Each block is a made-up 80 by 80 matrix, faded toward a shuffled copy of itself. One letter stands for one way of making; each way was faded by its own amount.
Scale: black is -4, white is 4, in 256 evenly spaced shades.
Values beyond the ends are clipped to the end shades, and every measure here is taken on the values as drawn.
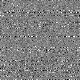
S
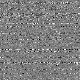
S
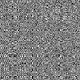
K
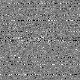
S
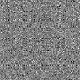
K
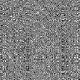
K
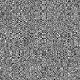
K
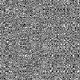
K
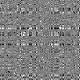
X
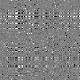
X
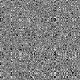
K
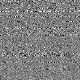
S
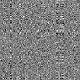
K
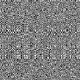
K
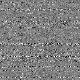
S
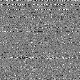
S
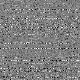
S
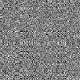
K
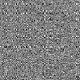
K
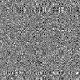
K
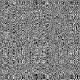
K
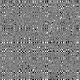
X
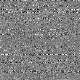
S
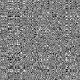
K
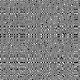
X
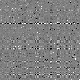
X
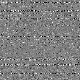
S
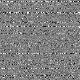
S
